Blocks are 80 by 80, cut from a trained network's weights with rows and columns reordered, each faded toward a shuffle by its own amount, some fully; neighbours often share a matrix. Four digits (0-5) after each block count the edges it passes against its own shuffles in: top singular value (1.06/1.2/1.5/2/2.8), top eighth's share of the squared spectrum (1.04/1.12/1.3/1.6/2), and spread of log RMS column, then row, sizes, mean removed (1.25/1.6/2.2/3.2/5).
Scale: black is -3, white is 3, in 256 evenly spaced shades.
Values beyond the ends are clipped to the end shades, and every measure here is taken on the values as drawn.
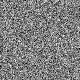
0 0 0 0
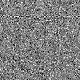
3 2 0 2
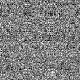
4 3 1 1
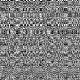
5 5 2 3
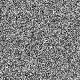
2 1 0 0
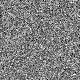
0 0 0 0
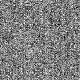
3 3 0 0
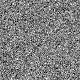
1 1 0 0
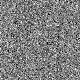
1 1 0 0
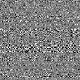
4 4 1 4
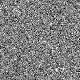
2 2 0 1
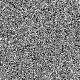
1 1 0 0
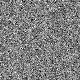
0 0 0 0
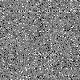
3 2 0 1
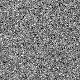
0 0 0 0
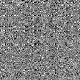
3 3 0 2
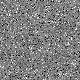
0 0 0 0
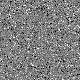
2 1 0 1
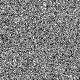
1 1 0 0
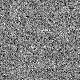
1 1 0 0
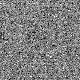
2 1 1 0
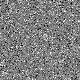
1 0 0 0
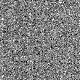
2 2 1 0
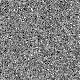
1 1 0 0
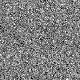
3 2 1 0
